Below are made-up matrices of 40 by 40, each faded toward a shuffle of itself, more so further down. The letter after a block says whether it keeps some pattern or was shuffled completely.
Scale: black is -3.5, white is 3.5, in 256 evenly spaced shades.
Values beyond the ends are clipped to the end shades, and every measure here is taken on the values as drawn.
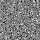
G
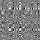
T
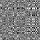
T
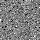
G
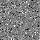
G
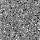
G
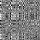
T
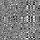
T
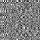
T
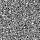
G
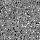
G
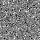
G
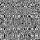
T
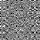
T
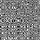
T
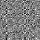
T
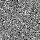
G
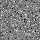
G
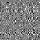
T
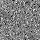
G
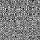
T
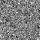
G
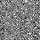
G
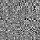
T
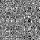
T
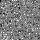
G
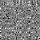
T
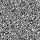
G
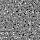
G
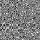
T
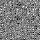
T
